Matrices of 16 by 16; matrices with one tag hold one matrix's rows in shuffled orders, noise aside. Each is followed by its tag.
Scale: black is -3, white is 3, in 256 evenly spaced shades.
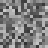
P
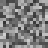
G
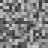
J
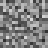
J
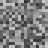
P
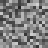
J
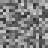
G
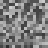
P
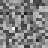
P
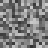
J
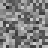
G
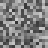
P
